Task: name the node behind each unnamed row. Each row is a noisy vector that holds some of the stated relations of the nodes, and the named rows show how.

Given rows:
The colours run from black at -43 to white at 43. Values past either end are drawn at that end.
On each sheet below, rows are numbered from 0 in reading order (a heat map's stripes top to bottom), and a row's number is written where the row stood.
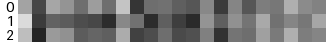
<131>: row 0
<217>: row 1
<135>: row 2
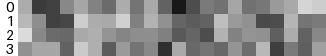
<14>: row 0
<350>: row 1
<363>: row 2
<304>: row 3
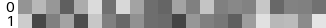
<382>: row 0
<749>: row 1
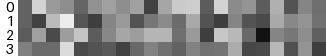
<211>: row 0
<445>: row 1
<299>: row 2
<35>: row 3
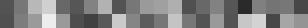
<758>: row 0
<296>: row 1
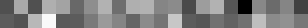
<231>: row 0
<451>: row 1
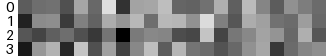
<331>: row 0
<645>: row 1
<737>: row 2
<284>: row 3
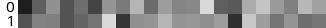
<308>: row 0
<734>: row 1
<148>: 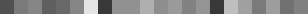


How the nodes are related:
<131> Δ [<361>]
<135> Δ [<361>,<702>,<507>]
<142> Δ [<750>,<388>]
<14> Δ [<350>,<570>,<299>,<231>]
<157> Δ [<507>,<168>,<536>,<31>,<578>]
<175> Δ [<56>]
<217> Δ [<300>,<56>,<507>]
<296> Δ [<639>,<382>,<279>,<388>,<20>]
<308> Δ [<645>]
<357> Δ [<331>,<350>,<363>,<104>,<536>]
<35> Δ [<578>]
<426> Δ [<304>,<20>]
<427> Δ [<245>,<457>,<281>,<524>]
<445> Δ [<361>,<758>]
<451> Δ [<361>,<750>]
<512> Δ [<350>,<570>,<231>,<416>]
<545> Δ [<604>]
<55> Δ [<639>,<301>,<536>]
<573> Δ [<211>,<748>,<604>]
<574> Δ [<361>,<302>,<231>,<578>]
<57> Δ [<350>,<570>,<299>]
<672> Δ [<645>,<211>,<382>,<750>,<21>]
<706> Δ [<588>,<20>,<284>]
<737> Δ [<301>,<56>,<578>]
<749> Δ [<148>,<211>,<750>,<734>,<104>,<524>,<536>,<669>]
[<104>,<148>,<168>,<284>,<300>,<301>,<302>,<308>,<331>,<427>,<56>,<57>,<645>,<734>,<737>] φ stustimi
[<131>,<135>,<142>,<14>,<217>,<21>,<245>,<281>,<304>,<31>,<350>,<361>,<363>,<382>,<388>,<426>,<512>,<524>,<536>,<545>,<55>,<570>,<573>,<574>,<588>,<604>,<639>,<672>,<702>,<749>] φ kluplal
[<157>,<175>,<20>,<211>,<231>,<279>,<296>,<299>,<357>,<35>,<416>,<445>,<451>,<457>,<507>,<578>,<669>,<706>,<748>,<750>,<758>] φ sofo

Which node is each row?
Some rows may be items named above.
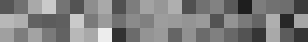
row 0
<758>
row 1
<524>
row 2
<361>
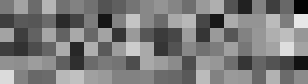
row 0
<578>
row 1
<427>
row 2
<574>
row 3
<57>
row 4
<507>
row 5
<363>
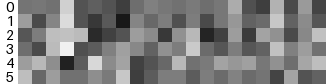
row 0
<35>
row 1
<157>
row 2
<706>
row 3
<451>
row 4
<604>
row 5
<702>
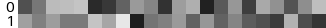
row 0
<706>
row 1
<361>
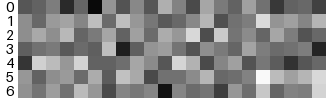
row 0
<300>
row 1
<142>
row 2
<669>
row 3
<168>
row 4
<20>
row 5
<672>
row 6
<426>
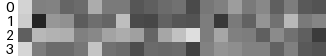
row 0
<31>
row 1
<135>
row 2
<750>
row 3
<31>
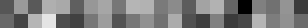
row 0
<231>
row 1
<445>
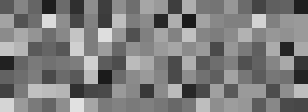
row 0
<56>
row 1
<357>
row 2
<21>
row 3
<524>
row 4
<302>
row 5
<168>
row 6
<706>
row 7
<536>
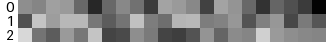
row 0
<507>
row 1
<279>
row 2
<55>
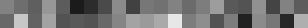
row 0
<175>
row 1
<457>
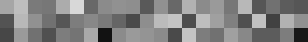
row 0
<639>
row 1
<748>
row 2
<301>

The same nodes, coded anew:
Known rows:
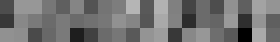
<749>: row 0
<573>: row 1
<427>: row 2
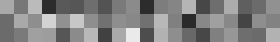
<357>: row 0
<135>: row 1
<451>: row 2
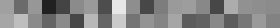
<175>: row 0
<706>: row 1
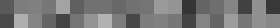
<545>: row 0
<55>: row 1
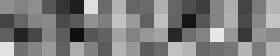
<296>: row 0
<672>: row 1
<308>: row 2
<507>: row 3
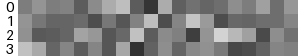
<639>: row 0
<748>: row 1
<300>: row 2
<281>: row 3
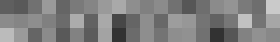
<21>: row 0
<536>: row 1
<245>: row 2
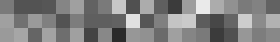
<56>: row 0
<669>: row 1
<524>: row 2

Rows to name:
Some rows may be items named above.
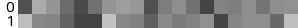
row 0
<55>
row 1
<279>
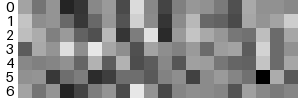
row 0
<175>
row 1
<157>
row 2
<758>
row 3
<361>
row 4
<536>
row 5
<427>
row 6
<175>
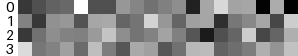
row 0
<57>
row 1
<750>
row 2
<142>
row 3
<507>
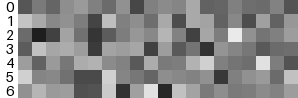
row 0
<604>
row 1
<20>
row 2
<645>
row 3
<426>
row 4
<231>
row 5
<279>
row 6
<445>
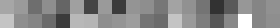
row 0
<524>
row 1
<578>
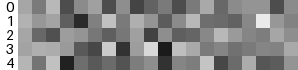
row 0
<363>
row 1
<35>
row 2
<168>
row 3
<445>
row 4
<357>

